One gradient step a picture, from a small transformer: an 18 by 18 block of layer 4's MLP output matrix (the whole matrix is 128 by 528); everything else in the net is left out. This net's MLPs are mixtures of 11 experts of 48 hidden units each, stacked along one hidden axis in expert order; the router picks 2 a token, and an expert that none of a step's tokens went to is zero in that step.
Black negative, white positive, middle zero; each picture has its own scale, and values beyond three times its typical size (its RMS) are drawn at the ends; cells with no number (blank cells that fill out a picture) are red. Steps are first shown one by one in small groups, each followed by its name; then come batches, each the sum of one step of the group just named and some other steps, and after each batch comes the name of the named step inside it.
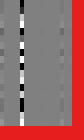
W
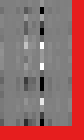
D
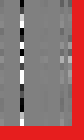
W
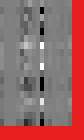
D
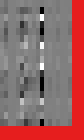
D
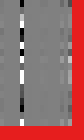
W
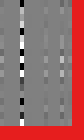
W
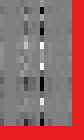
D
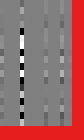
W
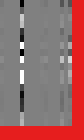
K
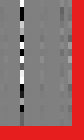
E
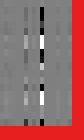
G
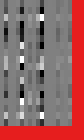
K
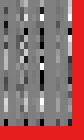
E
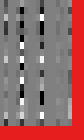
E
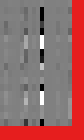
G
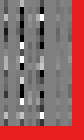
E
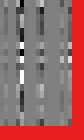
K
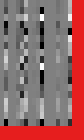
K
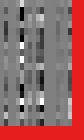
E
